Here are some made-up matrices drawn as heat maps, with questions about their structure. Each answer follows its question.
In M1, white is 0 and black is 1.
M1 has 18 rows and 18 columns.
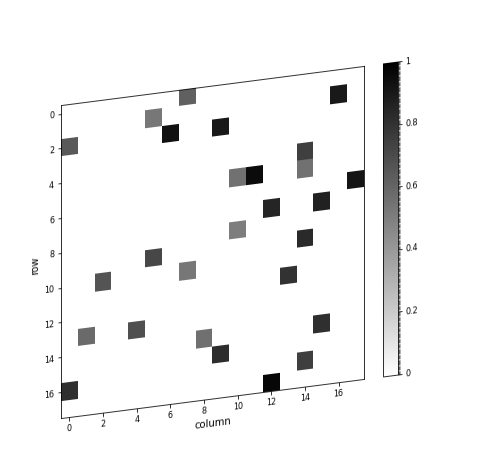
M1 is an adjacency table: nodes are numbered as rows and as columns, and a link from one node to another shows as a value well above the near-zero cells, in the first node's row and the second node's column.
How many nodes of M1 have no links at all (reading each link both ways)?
1
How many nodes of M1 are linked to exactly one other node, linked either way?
0
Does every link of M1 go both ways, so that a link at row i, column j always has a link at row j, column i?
no
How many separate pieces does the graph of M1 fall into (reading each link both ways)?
2
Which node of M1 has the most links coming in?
node 14
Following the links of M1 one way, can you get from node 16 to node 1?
yes
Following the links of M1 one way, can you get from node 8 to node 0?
yes
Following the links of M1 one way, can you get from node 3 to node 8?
no
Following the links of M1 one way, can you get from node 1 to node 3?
no
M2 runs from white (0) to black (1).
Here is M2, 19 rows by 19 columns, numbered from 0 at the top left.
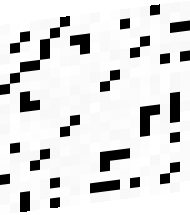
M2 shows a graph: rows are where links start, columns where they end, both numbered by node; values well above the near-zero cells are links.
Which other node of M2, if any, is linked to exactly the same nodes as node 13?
none
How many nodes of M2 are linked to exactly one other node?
1
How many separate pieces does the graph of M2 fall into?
1
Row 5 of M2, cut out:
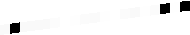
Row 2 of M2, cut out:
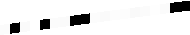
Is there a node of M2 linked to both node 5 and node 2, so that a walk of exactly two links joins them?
yes
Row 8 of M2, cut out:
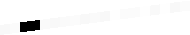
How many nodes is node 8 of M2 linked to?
2
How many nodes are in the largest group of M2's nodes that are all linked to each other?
2
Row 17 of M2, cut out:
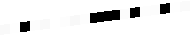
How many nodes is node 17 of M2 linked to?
6
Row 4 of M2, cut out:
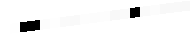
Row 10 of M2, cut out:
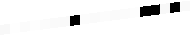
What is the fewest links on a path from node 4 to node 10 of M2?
3
